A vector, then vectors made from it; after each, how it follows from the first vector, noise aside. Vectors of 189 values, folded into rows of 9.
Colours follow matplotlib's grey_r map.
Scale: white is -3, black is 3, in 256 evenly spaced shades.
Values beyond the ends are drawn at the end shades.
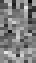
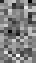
sign-scrambled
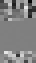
partly zeroed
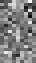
sign-scrambled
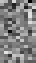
sign-scrambled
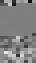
partly zeroed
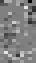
partly zeroed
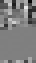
partly zeroed
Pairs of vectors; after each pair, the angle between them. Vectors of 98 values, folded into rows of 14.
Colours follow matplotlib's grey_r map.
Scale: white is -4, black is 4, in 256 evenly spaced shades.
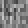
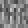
nearly parallel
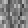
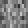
nearly opposite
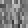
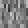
orthogonal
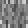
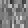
partly opposed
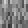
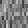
partly aligned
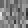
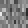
nearly parallel
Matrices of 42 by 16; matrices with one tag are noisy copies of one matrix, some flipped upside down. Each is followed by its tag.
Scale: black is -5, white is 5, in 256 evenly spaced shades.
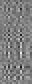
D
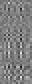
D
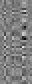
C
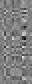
C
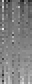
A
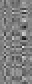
C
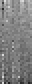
A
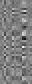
C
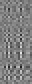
D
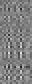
D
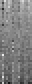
A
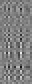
D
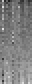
A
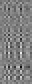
D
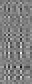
D
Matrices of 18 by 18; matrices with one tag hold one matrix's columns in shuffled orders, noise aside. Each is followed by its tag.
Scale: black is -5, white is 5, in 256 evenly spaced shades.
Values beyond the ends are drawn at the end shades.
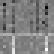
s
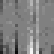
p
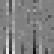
p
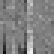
p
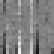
p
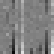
p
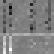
s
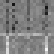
s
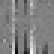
p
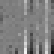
p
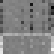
s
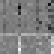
s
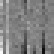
p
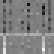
s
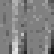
p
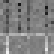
s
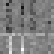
s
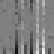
p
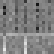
s
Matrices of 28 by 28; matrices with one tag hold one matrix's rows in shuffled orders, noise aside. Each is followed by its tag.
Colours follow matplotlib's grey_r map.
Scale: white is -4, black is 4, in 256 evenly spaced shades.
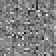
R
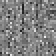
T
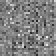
R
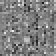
R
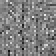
T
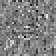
R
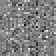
R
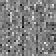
T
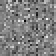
R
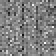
T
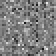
R
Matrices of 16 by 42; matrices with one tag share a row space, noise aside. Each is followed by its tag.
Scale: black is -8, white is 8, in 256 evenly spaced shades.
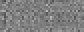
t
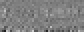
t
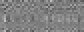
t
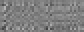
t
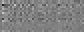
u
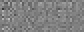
u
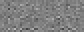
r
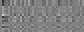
u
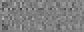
u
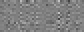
r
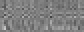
t
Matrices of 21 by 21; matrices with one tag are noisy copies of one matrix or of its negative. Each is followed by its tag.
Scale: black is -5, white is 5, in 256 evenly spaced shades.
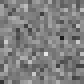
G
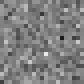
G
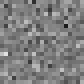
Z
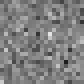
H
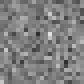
H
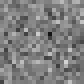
H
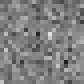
H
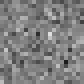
H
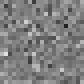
Z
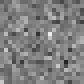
H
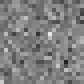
H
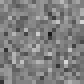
H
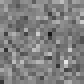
H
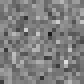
H
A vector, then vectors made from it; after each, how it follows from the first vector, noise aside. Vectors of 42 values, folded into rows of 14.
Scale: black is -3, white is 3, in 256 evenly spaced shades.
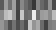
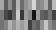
negated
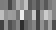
reversed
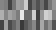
reversed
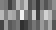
reversed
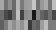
negated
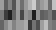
negated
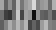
negated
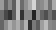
negated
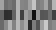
negated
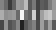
reversed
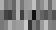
negated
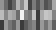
reversed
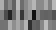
negated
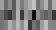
negated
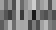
negated
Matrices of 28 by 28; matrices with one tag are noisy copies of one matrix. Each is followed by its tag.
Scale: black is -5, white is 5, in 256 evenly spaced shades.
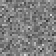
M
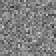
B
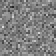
B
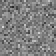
B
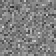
B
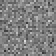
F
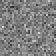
B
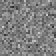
B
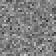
M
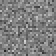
F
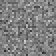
F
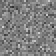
B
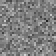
M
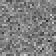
M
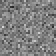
B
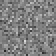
F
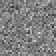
B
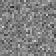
B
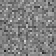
F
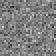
B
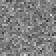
M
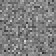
F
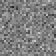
B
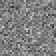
B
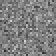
F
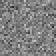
B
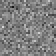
B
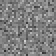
F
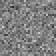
B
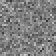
M
